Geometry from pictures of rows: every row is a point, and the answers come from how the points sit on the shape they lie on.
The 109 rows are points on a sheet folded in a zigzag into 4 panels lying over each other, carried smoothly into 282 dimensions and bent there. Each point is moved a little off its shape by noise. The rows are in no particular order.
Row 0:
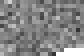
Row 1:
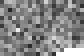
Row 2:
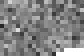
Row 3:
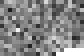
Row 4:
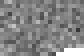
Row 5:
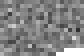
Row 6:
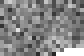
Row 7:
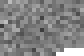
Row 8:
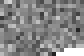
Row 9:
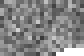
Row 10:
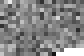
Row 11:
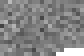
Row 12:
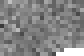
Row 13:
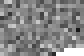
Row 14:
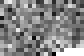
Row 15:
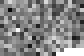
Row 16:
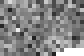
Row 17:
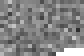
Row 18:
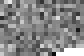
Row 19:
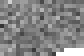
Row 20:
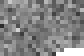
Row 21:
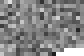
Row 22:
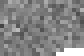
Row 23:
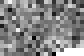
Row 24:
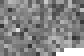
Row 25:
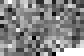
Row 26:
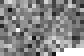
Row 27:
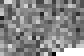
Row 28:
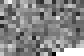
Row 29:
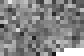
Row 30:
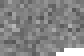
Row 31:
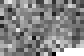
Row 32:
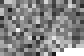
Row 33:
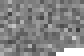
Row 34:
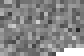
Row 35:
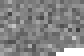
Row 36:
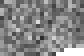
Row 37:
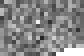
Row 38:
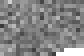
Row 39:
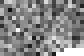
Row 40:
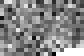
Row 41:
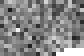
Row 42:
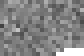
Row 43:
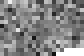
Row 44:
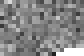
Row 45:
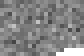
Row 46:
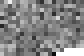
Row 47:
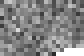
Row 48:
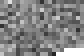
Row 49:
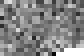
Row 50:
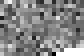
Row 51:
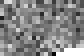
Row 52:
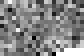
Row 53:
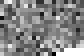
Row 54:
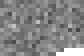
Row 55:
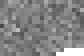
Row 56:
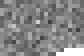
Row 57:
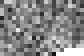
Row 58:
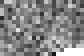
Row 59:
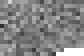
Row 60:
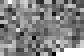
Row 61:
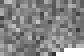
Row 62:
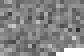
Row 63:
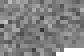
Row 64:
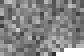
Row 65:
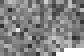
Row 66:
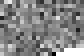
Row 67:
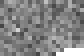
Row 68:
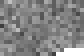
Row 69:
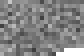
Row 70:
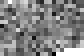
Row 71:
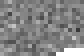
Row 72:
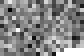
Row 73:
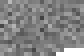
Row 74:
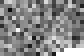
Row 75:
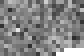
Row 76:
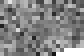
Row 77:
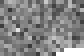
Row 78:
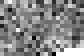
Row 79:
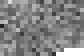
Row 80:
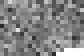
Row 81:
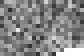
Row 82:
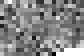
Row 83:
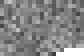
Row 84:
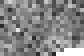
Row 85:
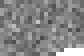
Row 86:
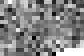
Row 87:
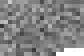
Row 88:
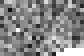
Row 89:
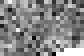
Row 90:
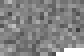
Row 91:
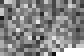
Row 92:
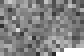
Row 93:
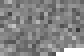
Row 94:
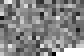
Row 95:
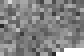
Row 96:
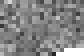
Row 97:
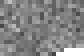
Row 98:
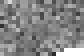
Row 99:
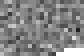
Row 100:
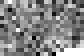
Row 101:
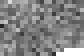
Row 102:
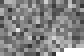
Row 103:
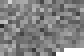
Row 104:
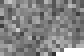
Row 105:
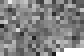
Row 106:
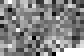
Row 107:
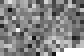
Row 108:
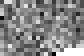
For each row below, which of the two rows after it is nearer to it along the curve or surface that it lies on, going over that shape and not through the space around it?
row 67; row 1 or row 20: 1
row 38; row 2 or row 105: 105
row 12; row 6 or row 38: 6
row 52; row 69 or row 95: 95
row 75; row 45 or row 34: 45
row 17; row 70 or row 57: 57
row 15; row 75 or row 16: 75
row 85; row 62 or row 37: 37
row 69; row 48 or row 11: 11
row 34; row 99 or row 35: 35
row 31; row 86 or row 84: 86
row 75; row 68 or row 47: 47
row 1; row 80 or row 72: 72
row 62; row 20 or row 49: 20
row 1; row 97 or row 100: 97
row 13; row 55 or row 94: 94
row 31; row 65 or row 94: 94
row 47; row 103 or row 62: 62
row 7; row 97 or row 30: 97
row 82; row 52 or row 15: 52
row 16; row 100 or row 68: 68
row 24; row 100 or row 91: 91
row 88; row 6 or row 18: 6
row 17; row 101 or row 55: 101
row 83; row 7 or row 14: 7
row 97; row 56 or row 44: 44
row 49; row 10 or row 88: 10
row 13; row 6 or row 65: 6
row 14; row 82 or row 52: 52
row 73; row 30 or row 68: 68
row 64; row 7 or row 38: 7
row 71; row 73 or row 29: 73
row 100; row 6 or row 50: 50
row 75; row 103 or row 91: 91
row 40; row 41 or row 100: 100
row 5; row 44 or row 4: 4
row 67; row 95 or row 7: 7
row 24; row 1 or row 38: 1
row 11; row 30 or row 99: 99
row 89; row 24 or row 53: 53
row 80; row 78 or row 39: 39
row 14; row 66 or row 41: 66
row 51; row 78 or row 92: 78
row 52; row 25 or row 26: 25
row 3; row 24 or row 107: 24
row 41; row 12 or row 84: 84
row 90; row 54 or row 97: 97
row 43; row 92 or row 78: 78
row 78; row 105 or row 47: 105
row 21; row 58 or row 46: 46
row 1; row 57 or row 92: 57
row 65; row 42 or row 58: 42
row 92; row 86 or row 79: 79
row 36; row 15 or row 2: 15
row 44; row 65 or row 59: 59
